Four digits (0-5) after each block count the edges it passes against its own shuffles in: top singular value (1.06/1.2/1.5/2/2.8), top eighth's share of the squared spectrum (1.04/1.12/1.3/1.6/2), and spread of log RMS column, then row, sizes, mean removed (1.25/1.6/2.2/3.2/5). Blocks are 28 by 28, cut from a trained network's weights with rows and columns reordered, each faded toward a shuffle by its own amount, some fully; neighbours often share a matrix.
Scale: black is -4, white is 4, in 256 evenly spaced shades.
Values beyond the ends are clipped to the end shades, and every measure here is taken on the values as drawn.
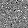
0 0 0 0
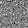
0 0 0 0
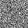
2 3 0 1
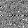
2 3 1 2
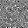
2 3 1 1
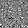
2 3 0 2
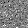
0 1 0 0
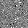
1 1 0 0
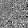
2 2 1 0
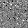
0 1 0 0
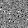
1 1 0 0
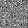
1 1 0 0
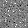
0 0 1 0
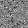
0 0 0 0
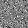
0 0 0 0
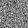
0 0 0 0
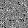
2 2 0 0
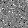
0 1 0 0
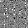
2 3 1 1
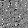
2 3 1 0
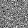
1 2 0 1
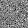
0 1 0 0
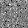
1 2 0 0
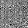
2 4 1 2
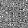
2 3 1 2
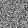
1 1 0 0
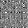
2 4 0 2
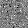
1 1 0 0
